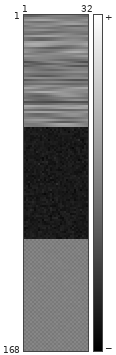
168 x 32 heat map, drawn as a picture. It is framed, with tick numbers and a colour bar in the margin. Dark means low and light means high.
The table splits into 3 rows of 1 panel. Panel 1,1: middling, streaked across. Panel 2,1: very low, fine-grained, faint in contrast. Panel 3,1: middling, checkered, faint in contrast.
